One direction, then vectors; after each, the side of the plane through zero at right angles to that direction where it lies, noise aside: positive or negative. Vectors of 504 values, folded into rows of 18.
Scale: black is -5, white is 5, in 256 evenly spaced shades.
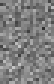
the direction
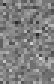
positive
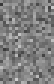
positive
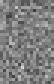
negative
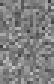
positive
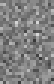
negative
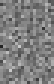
positive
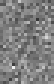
positive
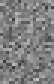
negative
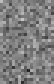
negative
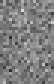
negative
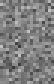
negative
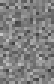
positive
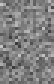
negative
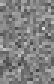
negative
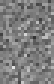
positive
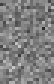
positive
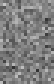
negative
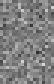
positive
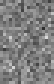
positive
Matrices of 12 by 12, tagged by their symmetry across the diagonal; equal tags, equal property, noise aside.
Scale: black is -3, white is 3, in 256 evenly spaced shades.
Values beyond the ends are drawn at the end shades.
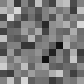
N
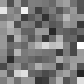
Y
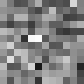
Y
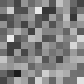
N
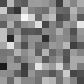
Y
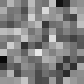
N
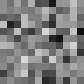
Y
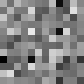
N
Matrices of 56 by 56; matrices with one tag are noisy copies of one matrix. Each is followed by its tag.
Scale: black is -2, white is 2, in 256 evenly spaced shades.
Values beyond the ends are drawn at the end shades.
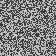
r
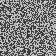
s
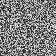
s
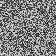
r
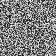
s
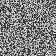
s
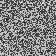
r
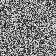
s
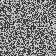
s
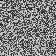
r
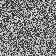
r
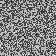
r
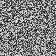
r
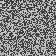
r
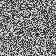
r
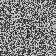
s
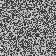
r
